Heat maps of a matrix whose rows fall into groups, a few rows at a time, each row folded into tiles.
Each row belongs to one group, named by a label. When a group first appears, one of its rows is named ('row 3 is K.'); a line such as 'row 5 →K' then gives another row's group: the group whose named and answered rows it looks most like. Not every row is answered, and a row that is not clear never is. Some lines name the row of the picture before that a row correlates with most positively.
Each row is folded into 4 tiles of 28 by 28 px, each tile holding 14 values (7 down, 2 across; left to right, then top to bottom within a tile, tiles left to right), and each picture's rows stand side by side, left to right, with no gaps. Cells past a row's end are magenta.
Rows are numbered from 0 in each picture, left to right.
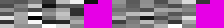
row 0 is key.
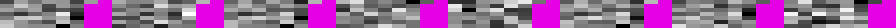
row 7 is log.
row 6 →key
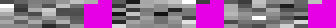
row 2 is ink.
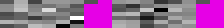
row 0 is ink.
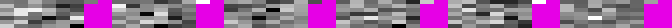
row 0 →ink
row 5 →ink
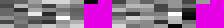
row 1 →key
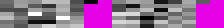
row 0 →log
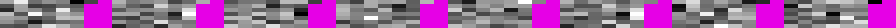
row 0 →log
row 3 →ink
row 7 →log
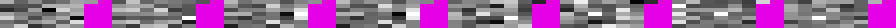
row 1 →ink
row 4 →log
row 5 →log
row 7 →ink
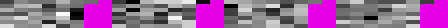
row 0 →key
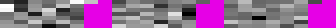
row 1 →key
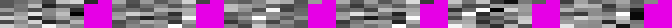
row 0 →key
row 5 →key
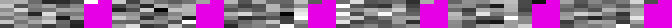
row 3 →log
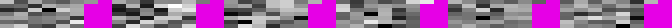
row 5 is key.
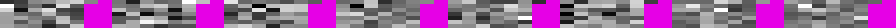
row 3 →ink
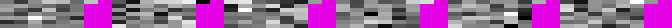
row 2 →log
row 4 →key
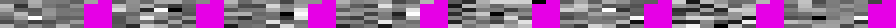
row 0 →ink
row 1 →ink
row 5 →ink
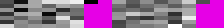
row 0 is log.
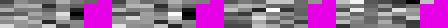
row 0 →key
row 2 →ink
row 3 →log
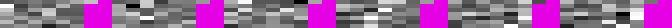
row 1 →ink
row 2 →log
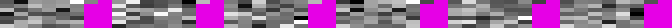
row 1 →log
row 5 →key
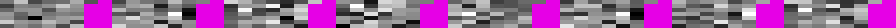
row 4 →ink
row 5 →key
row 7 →log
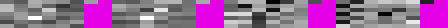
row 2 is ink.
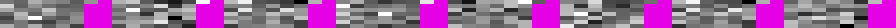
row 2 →log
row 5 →ink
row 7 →key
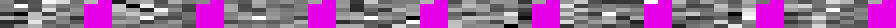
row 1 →ink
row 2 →ink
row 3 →ink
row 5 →log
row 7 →ink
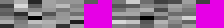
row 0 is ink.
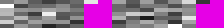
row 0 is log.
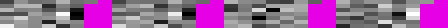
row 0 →key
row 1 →key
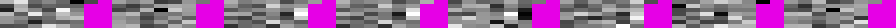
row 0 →log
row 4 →key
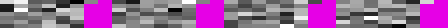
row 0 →log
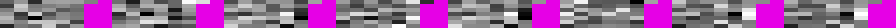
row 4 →key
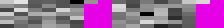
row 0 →log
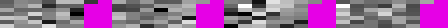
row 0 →key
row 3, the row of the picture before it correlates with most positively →1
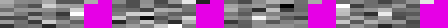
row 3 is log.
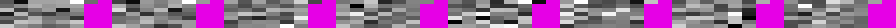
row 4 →key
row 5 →log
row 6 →key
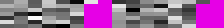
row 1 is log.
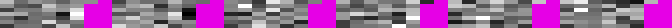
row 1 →key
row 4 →ink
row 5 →log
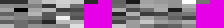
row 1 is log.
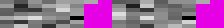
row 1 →ink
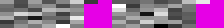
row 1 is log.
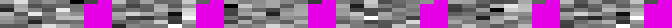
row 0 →log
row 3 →ink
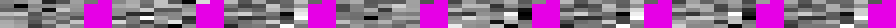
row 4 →key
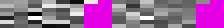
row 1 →ink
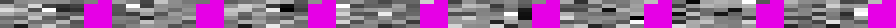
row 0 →ink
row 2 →ink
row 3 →log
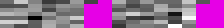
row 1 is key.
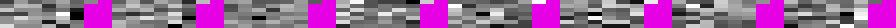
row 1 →key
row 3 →log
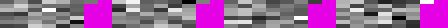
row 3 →log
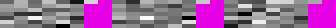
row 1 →ink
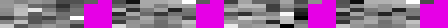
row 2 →key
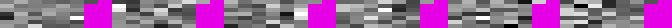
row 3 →ink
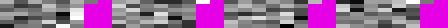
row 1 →log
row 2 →key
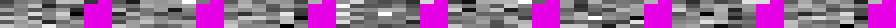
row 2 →key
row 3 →log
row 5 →ink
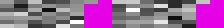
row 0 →ink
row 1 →log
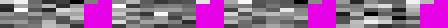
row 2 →log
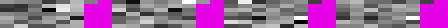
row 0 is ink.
